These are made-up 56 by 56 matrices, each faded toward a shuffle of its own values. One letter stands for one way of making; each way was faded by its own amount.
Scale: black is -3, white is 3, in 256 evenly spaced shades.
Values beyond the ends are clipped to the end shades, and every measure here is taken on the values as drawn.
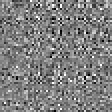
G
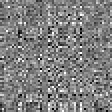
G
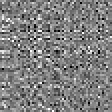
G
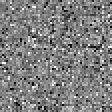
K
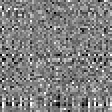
G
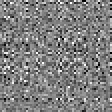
G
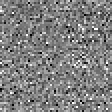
K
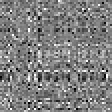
G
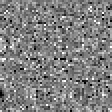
K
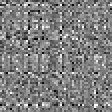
G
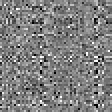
G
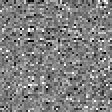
K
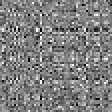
G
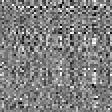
G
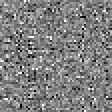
K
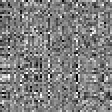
G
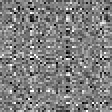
G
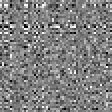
G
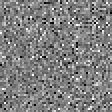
K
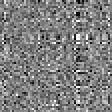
G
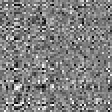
G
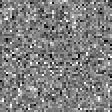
K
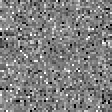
K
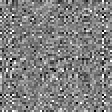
G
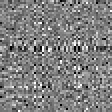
G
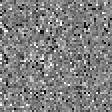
K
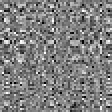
G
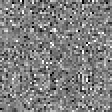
K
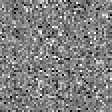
K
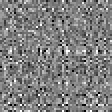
G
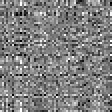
G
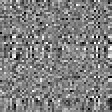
G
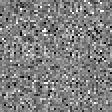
K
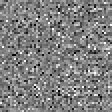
K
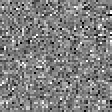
K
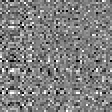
G
